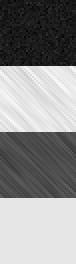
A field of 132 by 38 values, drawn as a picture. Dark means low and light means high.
It is made of 4 by 1 panels. Panel 1,1: very low, fine-grained, faint in contrast. Panel 2,1: very high, slanting down to the right, faint in contrast. Panel 3,1: low, slanting down to the right, faint in contrast. Panel 4,1: very high, flat.
